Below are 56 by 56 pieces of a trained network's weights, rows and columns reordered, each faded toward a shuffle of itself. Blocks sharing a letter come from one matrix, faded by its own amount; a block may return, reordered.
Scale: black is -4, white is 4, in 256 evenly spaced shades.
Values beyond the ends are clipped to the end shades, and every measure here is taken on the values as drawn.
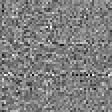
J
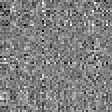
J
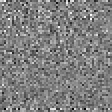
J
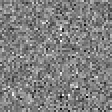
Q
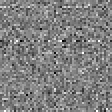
J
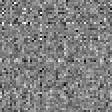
J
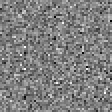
Q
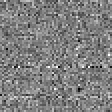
J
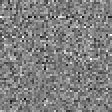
J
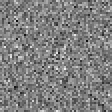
Q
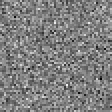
Q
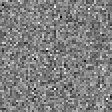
Q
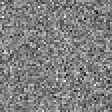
Q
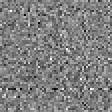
J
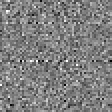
J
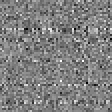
J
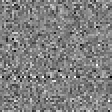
J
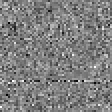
J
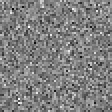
Q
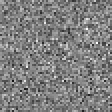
Q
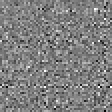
J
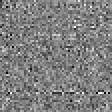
J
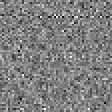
J
